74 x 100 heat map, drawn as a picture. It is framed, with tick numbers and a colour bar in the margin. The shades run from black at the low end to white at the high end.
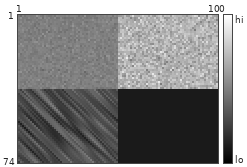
The table splits into 2 rows of 2 panels. Panel 1,1: middling, fine-grained, faint in contrast. Panel 1,2: high, fine-grained. Panel 2,1: low, slanting down to the right. Panel 2,2: very low, flat.
